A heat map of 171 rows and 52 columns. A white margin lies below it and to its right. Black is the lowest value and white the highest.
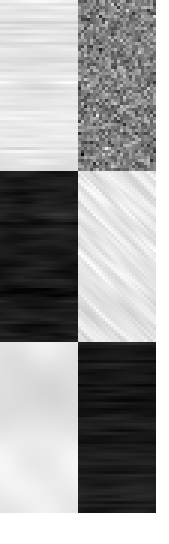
It is made of 3 by 2 panels. Panel 1,1: very high, streaked across, faint in contrast. Panel 1,2: middling, fine-grained, strong in contrast. Panel 2,1: very low, streaked across, faint in contrast. Panel 2,2: very high, slanting down to the right, faint in contrast. Panel 3,1: very high, smooth, faint in contrast. Panel 3,2: very low, streaked across, faint in contrast.
